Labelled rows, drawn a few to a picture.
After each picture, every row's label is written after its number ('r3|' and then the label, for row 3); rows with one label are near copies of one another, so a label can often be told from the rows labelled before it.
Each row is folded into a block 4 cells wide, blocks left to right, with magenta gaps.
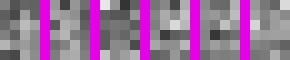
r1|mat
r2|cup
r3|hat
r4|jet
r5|jet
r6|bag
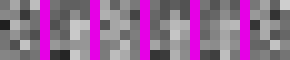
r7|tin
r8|mat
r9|cup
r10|mat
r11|mat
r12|tin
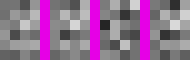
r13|jet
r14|jet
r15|tin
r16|jet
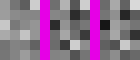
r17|bag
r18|tin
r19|tin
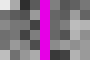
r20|hat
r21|mat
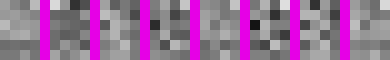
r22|bag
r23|hat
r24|cup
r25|tin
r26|bag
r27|tin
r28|cup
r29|bag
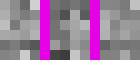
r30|bag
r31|mat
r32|bag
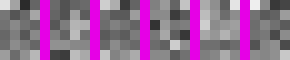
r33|hat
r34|mat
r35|hat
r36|tin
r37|bag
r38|hat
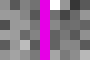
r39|cup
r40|hat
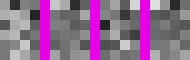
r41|cup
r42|hat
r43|tin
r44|hat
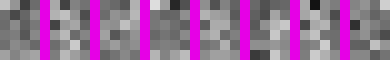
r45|hat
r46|cup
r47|jet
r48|hat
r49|cup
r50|mat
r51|cup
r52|tin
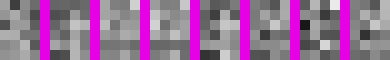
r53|cup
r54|mat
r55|bag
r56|bag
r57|mat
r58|jet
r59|tin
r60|jet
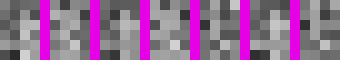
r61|mat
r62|cup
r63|mat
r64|cup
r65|tin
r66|mat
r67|tin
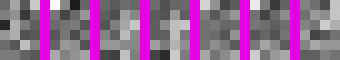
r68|tin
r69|hat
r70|mat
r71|mat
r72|hat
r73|hat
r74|jet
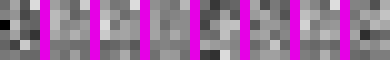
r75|tin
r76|bag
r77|bag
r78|bag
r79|mat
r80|cup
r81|bag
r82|jet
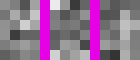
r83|jet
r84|hat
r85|mat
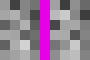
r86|cup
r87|cup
